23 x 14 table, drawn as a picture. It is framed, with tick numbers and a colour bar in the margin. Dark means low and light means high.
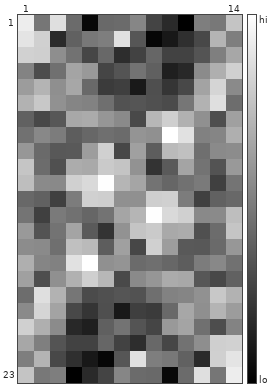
Stripes: none. Ninth with the highest average: centre. Average level on the scale: 50%. Symmetry: a half turn.
